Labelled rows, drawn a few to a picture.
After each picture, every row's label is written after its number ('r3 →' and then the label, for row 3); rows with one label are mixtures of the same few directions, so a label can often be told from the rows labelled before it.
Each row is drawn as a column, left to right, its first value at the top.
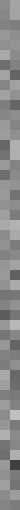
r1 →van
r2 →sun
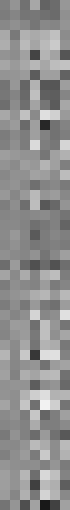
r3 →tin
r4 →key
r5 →tin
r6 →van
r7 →tin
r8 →tin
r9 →van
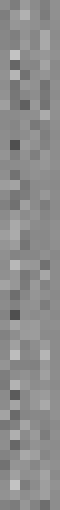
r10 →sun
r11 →van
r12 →sun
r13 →tin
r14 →tin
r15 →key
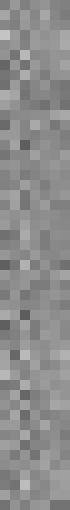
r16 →key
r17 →van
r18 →van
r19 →tin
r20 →sun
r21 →tin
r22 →tin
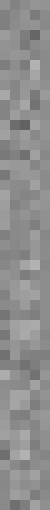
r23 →van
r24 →tin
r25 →tin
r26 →key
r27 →van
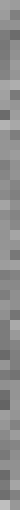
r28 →tin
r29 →key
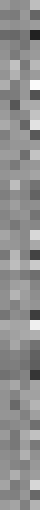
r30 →key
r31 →key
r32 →tin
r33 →key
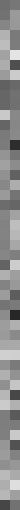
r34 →tin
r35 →van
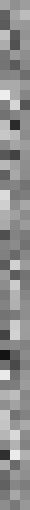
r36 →van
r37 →tin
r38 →sun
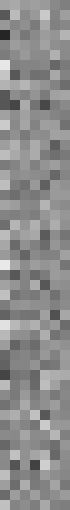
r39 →key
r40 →sun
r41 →key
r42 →sun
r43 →sun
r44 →van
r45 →key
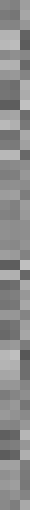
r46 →tin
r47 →tin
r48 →tin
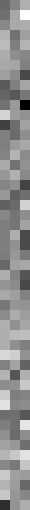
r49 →tin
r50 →van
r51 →sun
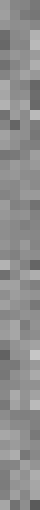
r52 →tin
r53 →tin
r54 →sun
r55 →tin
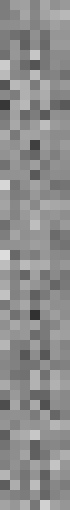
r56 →key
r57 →key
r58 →tin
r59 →van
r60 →tin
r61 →sun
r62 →sun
